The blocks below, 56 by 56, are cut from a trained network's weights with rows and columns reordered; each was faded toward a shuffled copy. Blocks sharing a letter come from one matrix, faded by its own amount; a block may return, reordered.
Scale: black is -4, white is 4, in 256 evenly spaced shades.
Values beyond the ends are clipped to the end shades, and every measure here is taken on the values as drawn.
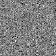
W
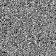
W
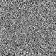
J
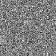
J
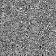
W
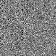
W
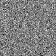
J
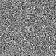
J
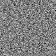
W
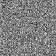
J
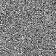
J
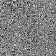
W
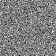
W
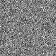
J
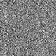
J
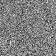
W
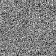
J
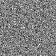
J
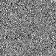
W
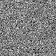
J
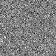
J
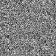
J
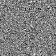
W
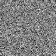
J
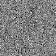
W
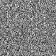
J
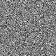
W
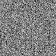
J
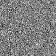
W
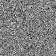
W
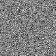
J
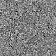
W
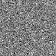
W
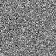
J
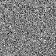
W
